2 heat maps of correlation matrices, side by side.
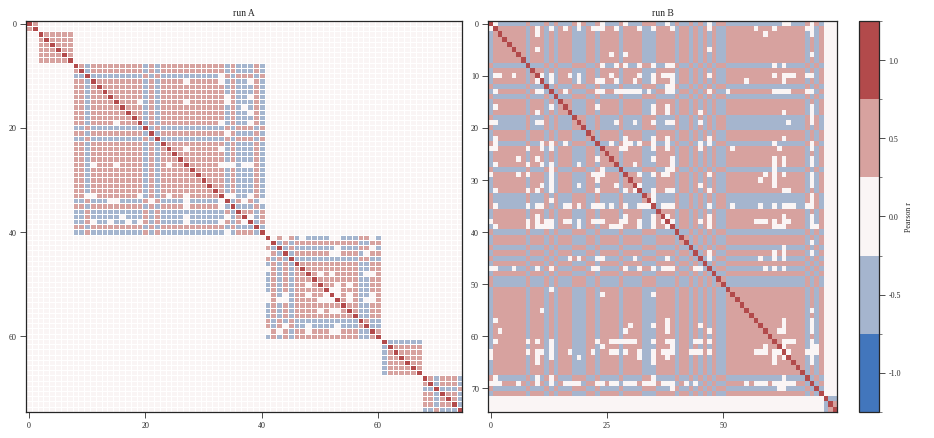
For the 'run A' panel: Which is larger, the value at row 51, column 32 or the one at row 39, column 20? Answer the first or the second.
the first
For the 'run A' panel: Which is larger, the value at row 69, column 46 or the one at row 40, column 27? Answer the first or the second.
the first
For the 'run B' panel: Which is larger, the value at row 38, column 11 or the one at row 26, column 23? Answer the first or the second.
the first
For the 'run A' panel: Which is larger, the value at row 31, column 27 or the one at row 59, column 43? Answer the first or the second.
the first
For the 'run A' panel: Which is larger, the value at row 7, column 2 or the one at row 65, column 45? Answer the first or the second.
the first
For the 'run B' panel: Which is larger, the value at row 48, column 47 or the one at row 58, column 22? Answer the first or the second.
the second
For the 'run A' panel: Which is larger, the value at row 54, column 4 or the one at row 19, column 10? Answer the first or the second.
the first
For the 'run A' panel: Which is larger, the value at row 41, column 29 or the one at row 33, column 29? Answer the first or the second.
the second
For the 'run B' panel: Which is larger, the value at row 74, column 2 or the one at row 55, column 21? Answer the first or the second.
the second
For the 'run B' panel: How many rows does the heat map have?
75
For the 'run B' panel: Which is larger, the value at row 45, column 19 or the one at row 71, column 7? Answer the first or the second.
the second
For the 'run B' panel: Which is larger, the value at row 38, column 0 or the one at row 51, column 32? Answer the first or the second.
the second
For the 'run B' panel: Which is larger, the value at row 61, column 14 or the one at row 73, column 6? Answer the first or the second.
the second
